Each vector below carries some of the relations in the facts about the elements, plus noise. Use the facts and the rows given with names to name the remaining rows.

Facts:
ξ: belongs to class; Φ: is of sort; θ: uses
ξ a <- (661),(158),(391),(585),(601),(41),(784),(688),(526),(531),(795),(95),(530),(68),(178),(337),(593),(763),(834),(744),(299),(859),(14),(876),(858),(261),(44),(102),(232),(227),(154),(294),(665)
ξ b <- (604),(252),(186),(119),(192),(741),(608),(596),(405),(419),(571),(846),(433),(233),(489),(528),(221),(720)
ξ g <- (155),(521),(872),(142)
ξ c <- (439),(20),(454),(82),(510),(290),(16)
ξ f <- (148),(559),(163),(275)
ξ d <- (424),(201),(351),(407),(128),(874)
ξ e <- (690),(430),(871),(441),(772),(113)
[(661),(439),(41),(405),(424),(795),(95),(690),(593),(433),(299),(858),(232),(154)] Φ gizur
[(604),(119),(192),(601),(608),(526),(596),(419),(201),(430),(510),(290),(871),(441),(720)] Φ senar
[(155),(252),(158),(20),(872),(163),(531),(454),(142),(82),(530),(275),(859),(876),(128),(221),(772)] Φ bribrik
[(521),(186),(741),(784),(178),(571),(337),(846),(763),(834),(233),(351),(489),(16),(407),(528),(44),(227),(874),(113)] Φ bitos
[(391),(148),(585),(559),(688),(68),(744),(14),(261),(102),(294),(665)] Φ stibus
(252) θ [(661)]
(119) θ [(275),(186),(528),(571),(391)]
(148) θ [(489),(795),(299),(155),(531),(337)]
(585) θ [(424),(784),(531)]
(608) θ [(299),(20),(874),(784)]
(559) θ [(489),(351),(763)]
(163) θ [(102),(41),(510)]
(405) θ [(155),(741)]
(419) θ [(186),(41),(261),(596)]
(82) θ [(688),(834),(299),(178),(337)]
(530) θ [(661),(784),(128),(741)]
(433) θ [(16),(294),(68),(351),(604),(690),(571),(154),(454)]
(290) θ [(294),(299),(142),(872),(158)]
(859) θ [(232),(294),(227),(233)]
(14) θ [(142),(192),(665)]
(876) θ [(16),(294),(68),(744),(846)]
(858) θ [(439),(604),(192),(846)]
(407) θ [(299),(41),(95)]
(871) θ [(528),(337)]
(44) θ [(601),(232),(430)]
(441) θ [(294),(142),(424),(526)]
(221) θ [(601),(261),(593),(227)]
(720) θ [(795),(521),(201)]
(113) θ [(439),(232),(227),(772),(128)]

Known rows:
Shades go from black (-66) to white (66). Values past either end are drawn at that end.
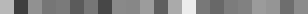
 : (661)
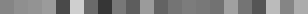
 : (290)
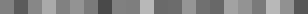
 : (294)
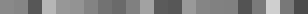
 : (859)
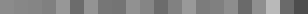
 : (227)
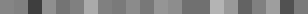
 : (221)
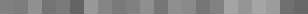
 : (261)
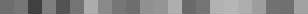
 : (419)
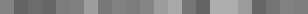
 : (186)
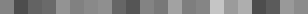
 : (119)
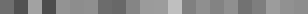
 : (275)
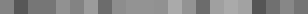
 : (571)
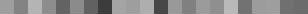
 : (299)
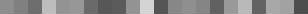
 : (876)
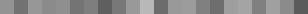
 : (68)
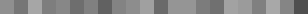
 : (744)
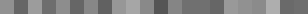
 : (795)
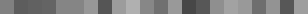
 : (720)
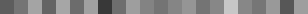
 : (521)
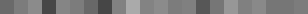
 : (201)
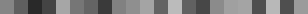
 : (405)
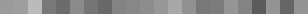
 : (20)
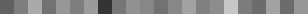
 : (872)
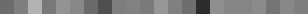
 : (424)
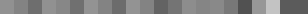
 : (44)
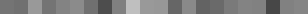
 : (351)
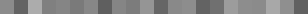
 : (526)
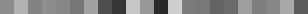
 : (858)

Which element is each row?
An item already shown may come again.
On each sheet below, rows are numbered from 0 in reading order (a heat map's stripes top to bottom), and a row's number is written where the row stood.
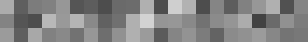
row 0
(530)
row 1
(433)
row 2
(763)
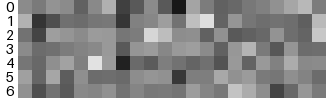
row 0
(14)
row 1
(252)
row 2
(559)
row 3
(233)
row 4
(441)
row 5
(337)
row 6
(528)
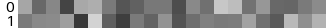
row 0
(871)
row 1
(290)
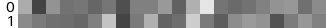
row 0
(661)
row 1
(192)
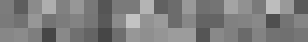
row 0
(294)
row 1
(351)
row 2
(128)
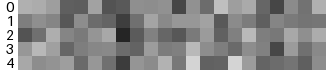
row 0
(82)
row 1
(128)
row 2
(142)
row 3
(439)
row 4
(608)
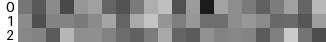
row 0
(148)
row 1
(489)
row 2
(859)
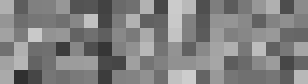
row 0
(530)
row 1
(192)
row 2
(784)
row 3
(407)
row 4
(113)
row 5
(252)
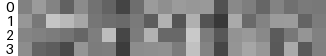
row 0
(128)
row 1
(585)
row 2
(192)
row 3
(741)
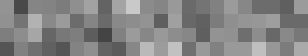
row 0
(489)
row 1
(531)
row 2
(874)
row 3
(163)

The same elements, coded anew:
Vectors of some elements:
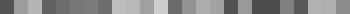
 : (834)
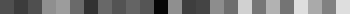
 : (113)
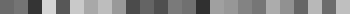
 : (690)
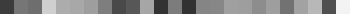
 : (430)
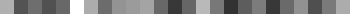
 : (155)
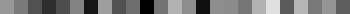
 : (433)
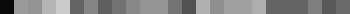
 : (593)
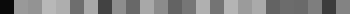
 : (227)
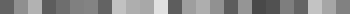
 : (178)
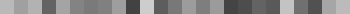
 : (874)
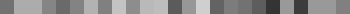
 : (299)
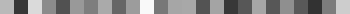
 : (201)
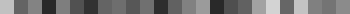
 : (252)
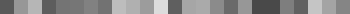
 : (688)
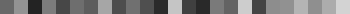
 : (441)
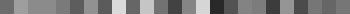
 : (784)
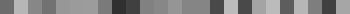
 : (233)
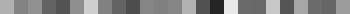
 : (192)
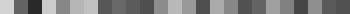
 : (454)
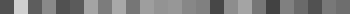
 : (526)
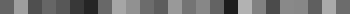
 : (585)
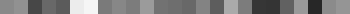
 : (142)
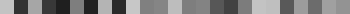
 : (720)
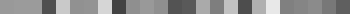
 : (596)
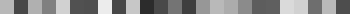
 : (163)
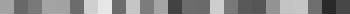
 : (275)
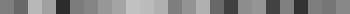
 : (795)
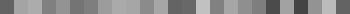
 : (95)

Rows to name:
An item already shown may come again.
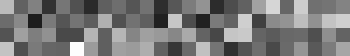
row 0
(252)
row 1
(441)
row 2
(665)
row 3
(155)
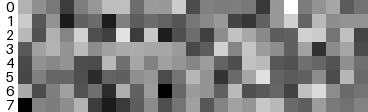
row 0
(528)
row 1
(405)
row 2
(163)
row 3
(41)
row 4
(665)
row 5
(14)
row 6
(559)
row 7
(44)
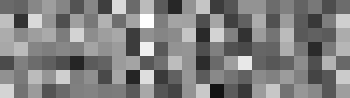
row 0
(661)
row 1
(201)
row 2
(351)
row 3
(424)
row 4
(14)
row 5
(128)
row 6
(741)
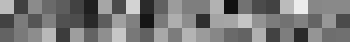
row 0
(148)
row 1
(876)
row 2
(763)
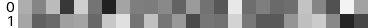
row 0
(407)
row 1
(275)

